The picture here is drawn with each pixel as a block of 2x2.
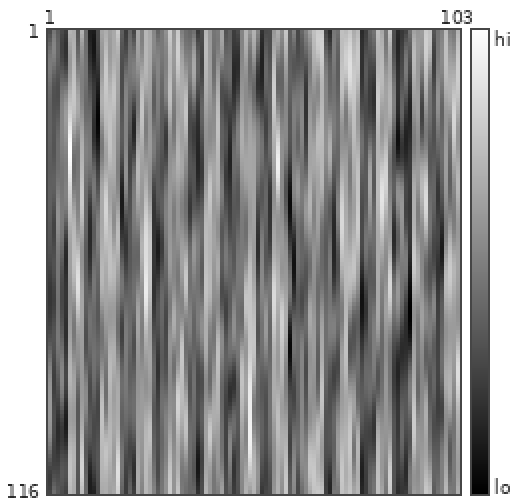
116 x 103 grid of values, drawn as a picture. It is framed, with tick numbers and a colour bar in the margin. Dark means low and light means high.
Stripes: upright, repeating 12 times. Slope: none. Grain: streaks running down. Average level on the scale: 50%.
